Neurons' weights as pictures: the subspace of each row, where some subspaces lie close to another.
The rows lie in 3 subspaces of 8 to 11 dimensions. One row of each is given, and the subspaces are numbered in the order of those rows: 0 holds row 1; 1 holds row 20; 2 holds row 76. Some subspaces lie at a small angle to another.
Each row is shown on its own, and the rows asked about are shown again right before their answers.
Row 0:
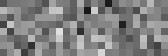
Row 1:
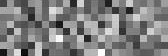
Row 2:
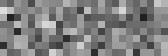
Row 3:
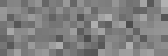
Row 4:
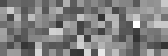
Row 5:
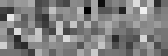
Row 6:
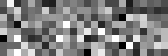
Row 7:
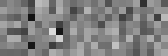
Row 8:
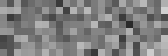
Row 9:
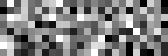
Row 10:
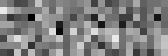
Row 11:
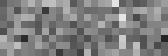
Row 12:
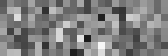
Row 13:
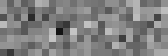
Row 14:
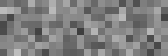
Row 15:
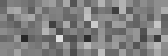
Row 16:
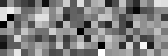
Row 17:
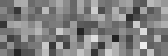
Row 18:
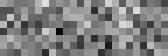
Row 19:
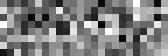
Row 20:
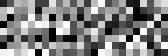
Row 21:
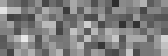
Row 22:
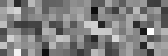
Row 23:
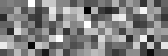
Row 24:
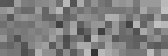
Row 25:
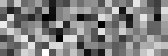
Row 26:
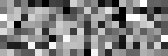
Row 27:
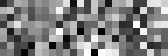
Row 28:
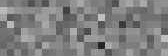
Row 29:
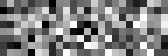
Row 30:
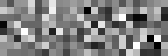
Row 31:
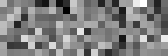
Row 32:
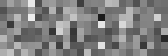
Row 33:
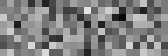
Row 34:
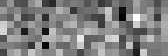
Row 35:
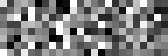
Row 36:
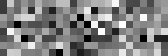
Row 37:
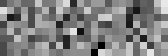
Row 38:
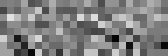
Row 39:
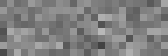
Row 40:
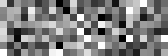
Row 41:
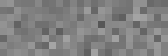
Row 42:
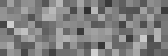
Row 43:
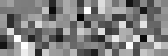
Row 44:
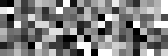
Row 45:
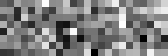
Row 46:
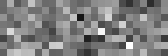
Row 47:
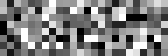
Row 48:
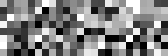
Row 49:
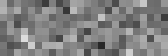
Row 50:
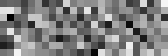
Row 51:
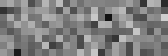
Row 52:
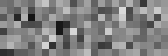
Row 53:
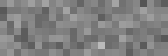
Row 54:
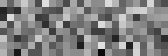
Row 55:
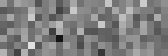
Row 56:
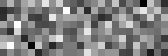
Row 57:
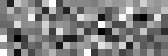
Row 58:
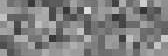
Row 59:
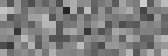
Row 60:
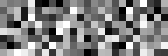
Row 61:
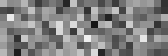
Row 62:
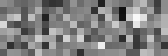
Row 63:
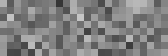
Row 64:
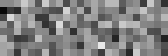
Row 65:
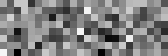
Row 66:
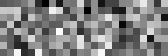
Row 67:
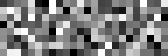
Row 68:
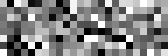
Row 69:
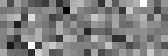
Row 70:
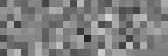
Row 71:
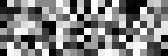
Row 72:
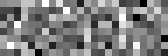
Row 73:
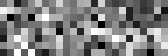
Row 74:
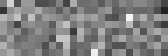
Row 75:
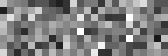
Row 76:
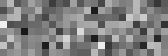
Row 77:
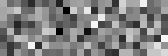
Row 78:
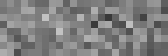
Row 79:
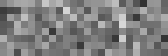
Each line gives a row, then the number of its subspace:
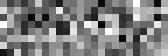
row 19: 2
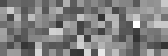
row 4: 1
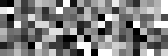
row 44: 1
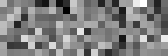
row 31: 1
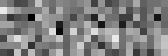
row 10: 2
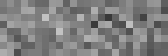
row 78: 1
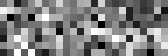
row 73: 2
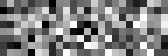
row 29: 1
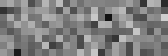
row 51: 2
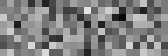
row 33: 1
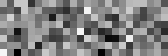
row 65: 1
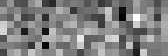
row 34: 1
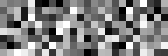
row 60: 1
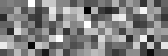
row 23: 1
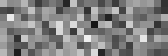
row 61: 1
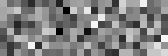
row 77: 1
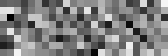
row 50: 1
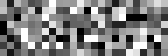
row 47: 2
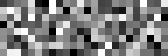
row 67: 1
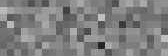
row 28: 1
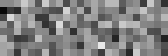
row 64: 0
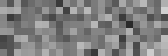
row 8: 1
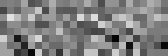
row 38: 1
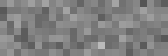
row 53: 2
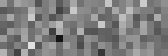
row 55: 2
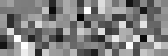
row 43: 1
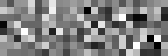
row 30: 1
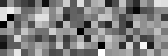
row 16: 1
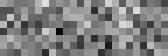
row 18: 2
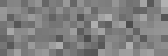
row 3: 0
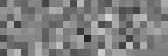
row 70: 0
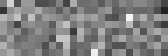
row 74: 2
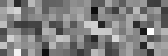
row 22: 2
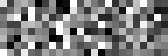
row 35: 0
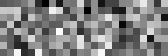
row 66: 2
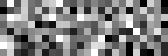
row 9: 1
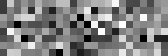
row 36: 1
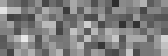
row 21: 1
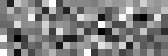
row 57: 1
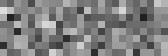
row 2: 0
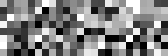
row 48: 1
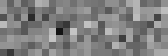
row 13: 1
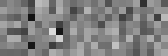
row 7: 2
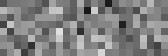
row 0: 2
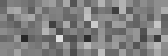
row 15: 1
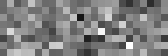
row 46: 0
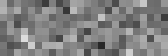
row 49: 1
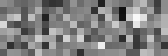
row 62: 1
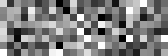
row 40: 1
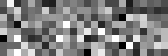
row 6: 1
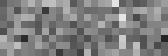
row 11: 1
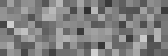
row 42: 1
